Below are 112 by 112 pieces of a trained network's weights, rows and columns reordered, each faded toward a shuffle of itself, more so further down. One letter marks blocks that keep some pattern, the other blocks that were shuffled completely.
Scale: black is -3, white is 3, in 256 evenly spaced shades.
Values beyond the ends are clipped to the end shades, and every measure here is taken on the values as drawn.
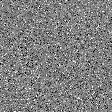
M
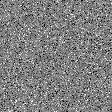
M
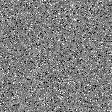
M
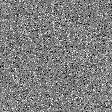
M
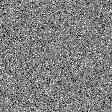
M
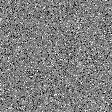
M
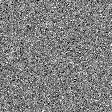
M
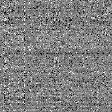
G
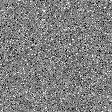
M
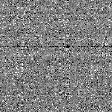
G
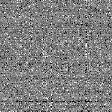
G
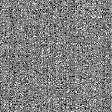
G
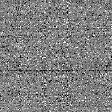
G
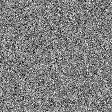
M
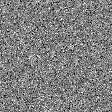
M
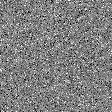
M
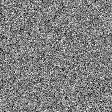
M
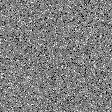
M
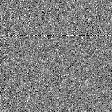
G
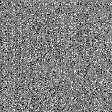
G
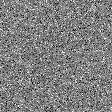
M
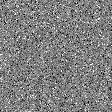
M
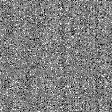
G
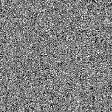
G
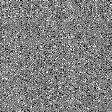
G
